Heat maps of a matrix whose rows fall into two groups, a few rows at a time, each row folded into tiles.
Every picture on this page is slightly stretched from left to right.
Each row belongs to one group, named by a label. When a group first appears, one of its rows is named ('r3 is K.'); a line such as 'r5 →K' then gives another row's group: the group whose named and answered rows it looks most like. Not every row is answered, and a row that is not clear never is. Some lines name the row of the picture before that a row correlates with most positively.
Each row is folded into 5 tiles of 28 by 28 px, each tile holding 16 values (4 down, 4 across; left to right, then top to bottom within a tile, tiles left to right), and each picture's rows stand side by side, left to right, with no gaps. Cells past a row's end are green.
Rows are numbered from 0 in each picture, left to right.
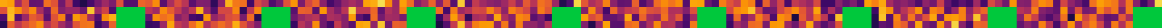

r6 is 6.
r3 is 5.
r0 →6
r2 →5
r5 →6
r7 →5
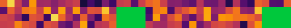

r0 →6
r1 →6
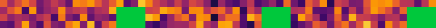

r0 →5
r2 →5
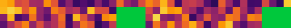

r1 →6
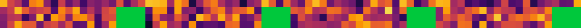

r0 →6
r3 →6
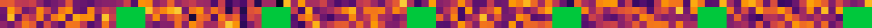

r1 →6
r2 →5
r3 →5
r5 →5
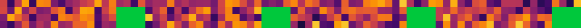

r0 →5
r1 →5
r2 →5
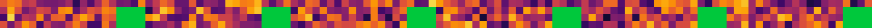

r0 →6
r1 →5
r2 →5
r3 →6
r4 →5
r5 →6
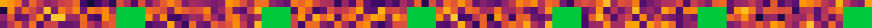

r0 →6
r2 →6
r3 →5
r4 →5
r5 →5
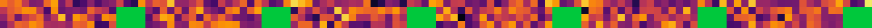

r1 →5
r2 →6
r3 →5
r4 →6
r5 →5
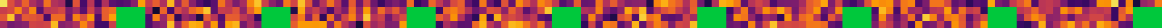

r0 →6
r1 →5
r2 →6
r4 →5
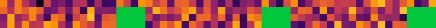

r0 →6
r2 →5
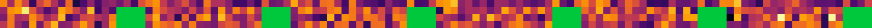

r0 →6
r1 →6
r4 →6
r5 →6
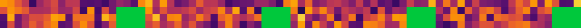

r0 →6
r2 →6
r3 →5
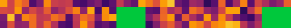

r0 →6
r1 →5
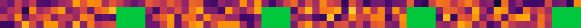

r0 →5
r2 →6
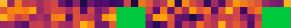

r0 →6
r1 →5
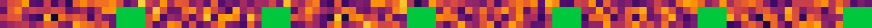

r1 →6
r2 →5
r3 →5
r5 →5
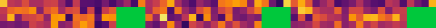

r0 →6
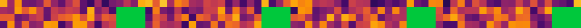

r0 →6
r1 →6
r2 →6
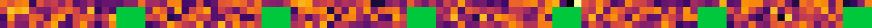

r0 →6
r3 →5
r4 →6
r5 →5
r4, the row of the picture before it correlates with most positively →0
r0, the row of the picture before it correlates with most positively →0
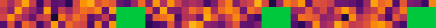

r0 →5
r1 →5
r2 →5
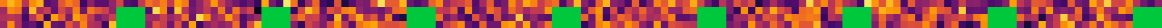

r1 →6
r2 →5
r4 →5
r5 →5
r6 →6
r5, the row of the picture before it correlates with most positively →2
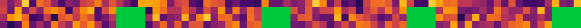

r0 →5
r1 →6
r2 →5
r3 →6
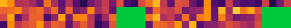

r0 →6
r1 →6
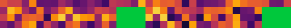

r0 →6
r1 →5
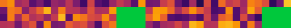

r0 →6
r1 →5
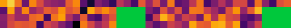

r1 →5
